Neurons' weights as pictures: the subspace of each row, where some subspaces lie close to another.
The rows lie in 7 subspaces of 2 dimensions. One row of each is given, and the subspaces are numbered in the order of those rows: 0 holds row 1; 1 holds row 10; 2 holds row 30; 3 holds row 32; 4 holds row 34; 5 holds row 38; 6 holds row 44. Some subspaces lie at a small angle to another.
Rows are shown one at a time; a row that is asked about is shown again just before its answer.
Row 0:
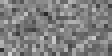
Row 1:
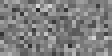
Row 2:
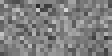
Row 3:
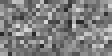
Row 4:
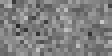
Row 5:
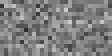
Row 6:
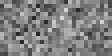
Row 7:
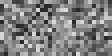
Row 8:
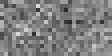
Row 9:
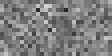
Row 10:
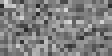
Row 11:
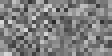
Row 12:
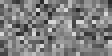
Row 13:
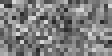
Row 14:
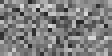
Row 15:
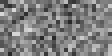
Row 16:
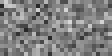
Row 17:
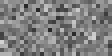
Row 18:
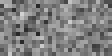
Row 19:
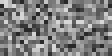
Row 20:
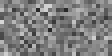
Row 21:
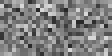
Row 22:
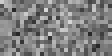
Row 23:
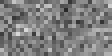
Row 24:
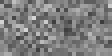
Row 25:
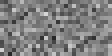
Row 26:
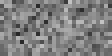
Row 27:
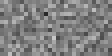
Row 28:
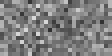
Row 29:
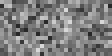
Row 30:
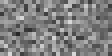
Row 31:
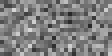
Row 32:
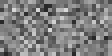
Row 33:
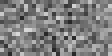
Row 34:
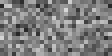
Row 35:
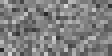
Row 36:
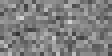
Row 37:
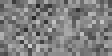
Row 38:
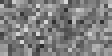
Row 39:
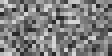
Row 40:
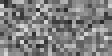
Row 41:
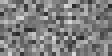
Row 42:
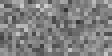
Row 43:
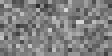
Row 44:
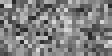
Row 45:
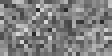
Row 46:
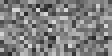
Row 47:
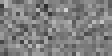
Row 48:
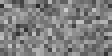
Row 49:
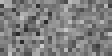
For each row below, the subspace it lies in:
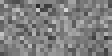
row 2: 0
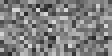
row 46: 0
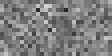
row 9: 3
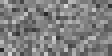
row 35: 0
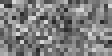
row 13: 6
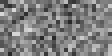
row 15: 3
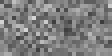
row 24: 6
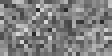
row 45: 3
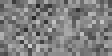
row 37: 5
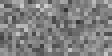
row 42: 4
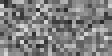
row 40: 1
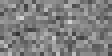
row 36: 2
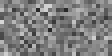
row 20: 3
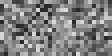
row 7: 3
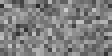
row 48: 4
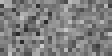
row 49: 5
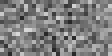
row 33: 2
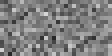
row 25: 0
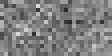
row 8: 3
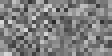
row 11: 6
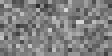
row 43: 4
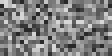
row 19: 1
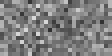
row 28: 5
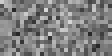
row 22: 6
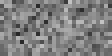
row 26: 5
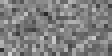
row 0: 0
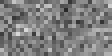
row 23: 0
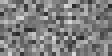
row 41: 2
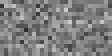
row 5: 1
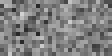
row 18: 5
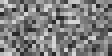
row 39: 3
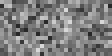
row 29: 6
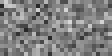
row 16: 1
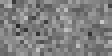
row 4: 6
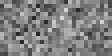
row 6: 5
